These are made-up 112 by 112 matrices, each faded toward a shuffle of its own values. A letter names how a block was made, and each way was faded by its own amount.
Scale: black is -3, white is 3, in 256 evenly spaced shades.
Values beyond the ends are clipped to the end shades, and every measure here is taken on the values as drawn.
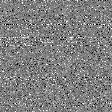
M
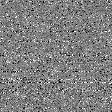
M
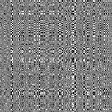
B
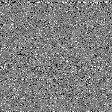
M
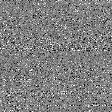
M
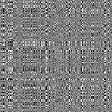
B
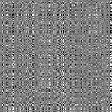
B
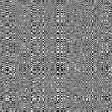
B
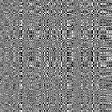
B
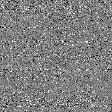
M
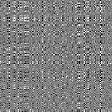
B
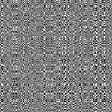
B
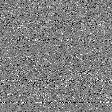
M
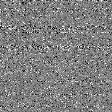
M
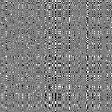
B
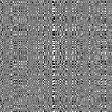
B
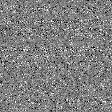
M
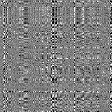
B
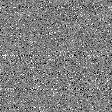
M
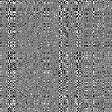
B
